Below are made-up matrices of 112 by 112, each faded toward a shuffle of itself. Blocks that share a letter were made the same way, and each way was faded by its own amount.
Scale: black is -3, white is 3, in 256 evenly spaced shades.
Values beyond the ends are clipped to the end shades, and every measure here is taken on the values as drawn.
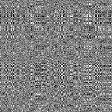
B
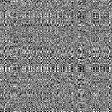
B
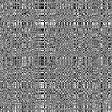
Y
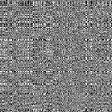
B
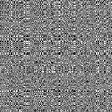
B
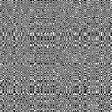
Y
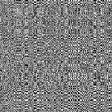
B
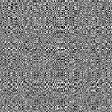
B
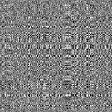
B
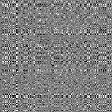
Y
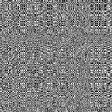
B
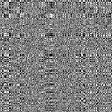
B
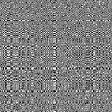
Y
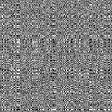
B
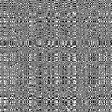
Y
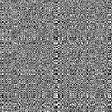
B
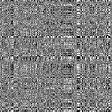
B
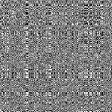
B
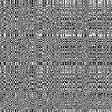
Y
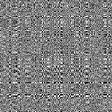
B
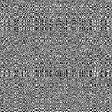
B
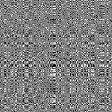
Y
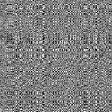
B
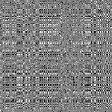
Y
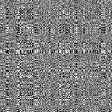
B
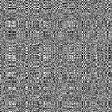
B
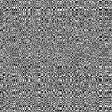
B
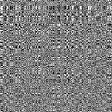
B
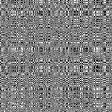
Y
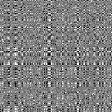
Y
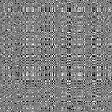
Y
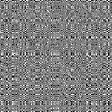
Y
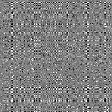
Y
